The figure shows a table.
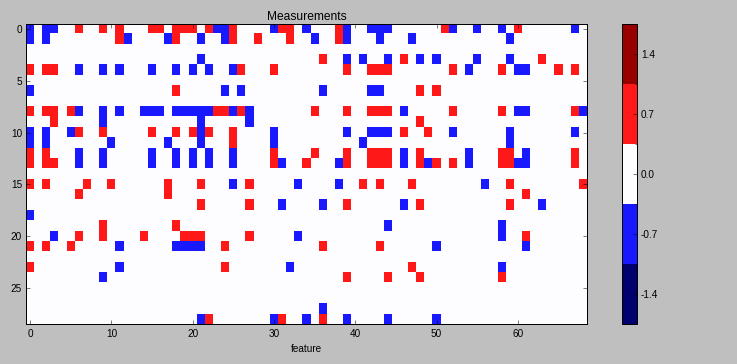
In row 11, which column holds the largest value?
25
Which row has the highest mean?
15
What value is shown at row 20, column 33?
-0.7
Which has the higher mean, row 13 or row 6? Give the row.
13
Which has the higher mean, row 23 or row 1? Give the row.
23
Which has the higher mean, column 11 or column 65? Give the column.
65
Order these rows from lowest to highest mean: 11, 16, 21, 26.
11, 21, 26, 16
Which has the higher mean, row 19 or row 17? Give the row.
17
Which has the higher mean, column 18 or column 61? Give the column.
18
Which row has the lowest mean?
11
